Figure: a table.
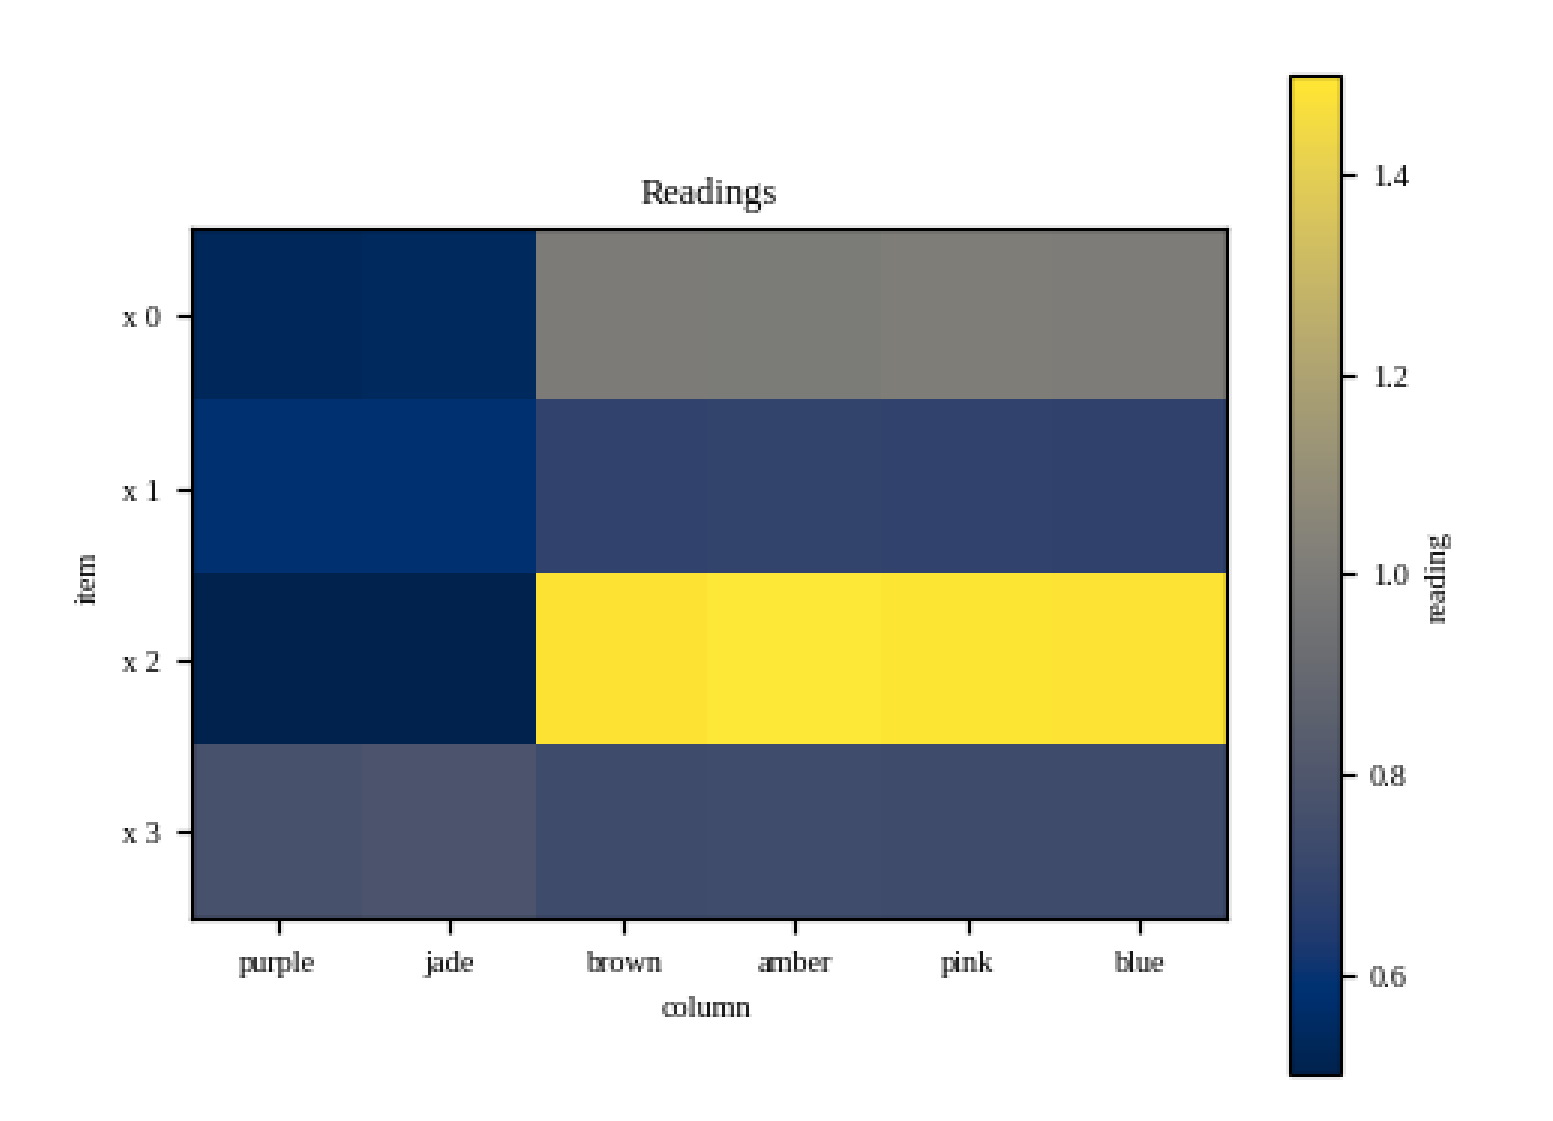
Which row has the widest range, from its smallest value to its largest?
x 2
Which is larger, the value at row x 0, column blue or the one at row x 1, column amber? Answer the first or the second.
the first
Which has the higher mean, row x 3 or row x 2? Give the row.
x 2
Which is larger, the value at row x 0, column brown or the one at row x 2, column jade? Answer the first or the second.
the first
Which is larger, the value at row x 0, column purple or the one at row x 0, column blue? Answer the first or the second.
the second
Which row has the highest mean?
x 2
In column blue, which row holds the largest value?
x 2
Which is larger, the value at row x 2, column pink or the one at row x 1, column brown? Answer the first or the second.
the first
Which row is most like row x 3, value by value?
x 1
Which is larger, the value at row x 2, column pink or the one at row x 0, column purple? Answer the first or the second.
the first
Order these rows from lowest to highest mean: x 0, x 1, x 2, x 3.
x 1, x 3, x 0, x 2
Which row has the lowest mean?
x 1
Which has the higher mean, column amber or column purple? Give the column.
amber
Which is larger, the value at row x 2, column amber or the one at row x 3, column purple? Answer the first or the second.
the first
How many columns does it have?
6
